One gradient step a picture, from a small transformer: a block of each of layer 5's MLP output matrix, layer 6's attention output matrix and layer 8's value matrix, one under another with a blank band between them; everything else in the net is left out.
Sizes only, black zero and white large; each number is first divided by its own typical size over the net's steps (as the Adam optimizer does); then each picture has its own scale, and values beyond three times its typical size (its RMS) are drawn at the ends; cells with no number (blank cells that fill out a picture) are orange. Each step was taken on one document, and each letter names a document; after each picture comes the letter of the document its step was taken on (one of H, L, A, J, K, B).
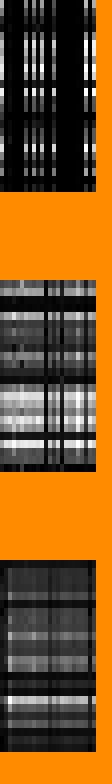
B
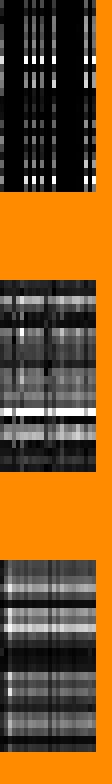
B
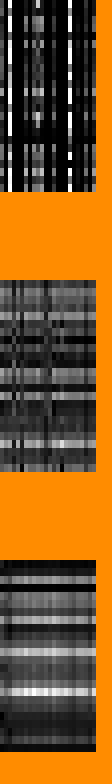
B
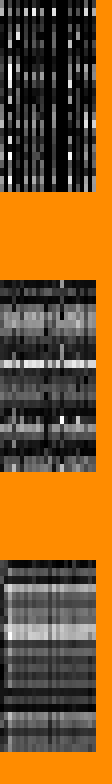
B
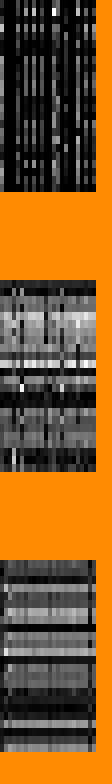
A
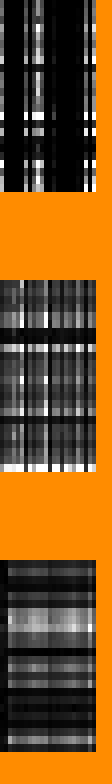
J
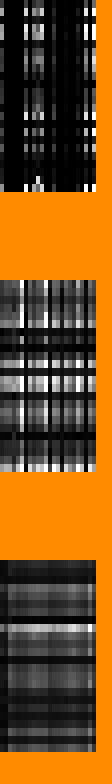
J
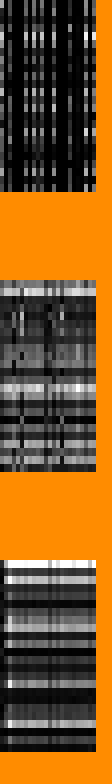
B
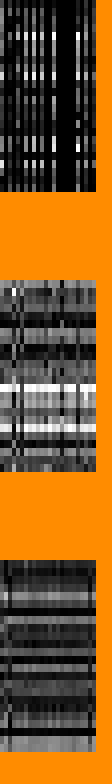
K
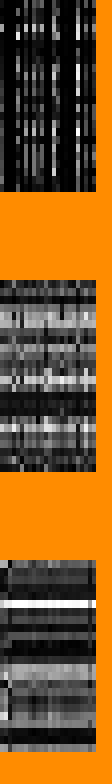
A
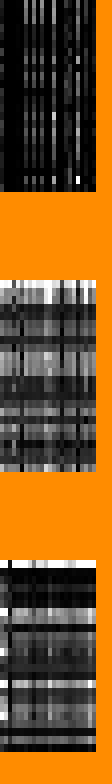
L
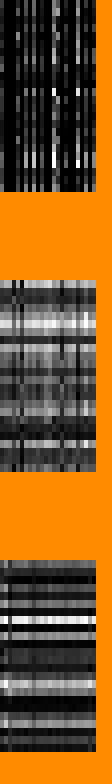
A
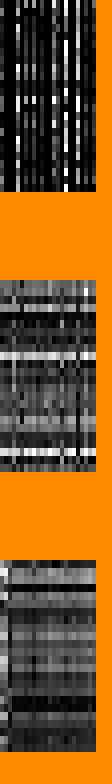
A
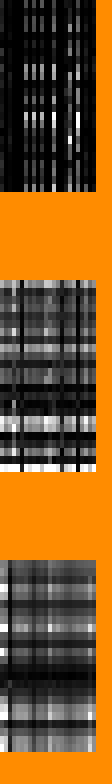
L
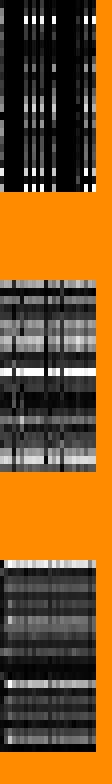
K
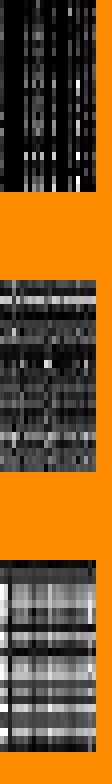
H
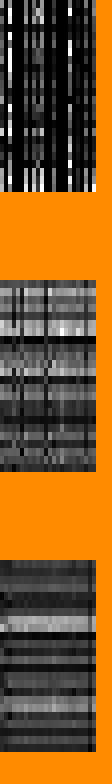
K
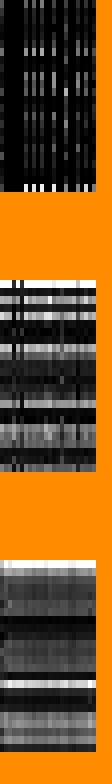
L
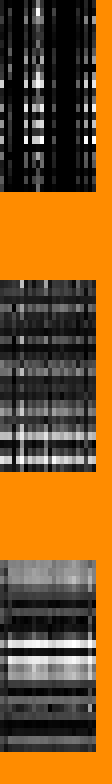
H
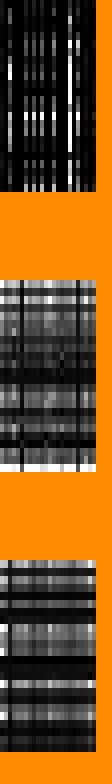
L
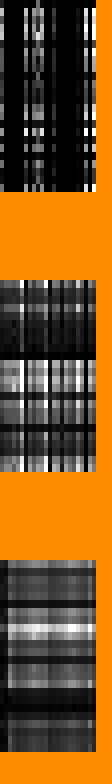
J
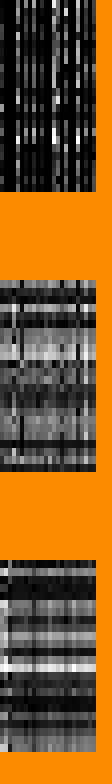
A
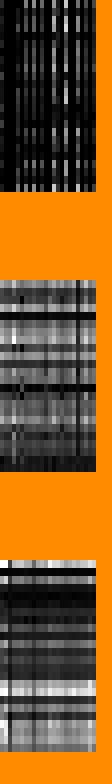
A
